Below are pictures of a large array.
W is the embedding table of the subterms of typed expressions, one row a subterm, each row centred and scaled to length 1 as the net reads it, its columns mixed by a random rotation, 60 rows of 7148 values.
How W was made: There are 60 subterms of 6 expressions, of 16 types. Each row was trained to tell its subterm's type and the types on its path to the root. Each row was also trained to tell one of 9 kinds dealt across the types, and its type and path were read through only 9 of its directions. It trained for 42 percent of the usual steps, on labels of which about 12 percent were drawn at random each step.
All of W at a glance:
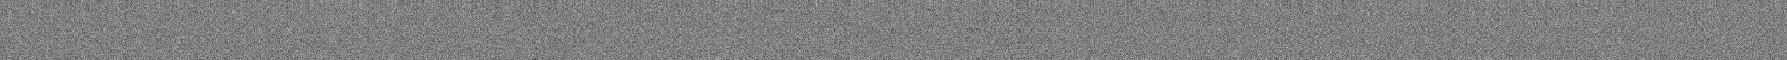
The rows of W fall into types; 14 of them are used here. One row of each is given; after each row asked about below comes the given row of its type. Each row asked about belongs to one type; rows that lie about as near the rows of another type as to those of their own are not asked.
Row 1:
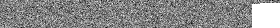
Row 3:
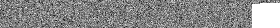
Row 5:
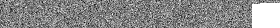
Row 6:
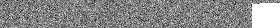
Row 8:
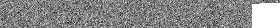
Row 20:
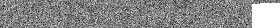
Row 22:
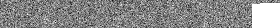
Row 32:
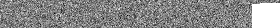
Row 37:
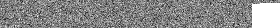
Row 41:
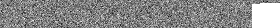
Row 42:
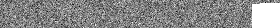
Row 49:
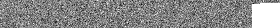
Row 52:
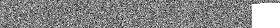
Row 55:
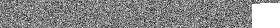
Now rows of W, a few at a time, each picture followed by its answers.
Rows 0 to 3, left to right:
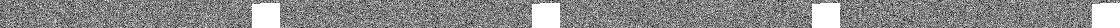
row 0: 41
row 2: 22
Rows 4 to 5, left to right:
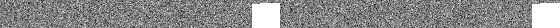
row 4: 5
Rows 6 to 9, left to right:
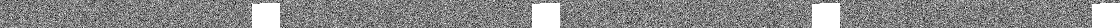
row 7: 22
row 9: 49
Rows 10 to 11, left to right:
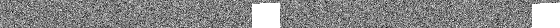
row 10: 55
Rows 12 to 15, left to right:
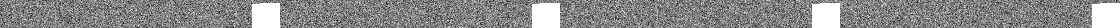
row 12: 20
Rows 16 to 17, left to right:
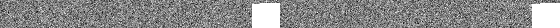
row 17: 20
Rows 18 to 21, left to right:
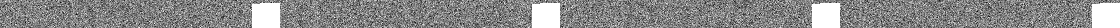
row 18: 22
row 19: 8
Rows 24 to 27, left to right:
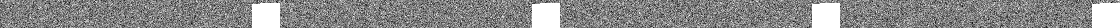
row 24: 1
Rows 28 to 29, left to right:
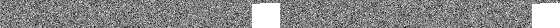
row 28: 42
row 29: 3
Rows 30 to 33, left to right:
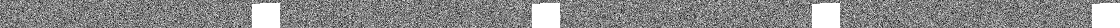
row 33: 42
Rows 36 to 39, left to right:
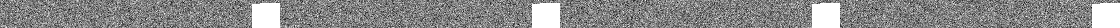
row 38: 3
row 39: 20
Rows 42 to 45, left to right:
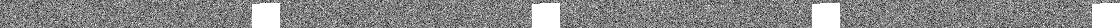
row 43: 41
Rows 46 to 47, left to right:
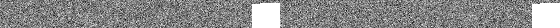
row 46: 3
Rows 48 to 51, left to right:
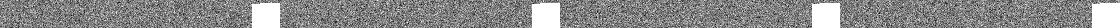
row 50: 37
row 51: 37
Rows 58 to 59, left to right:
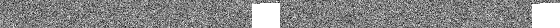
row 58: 41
